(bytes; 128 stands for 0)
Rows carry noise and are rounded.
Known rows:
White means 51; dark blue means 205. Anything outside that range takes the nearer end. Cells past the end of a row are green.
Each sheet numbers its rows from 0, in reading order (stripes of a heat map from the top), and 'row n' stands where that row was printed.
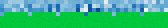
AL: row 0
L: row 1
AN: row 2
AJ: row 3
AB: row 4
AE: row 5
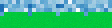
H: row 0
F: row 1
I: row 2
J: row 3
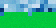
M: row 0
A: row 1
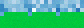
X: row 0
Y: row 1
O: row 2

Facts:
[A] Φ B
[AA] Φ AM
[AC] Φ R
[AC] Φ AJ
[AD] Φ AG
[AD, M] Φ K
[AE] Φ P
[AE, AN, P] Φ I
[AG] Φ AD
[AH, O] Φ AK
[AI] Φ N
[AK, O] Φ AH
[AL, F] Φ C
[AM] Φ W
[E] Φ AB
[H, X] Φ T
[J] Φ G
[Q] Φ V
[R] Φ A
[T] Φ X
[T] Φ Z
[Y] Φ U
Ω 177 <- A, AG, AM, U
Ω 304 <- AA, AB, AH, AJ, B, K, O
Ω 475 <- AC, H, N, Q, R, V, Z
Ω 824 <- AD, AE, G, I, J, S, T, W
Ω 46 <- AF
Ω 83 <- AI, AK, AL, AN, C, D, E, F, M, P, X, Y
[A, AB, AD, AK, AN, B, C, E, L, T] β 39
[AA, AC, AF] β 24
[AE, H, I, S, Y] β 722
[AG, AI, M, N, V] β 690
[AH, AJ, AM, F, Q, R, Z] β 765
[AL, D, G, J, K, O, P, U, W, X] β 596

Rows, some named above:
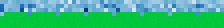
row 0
AN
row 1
AM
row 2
S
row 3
AG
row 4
K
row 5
D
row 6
AF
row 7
AH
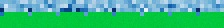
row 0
M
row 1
AG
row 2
B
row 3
O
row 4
AI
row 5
AA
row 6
Z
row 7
AI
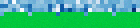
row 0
I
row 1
T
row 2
AJ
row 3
AE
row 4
E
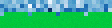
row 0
C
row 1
AC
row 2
R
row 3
AD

